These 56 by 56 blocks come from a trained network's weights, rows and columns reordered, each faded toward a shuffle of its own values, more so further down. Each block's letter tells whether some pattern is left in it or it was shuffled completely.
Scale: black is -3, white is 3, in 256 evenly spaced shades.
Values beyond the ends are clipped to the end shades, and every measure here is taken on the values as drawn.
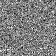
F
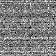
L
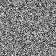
F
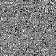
L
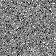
F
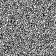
F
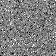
F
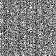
L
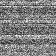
L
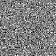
L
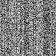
L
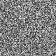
F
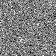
F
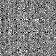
L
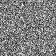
F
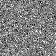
F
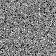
F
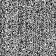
L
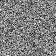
F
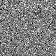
F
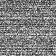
L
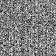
L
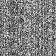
L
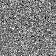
F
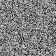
F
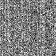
L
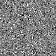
L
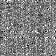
L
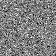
F
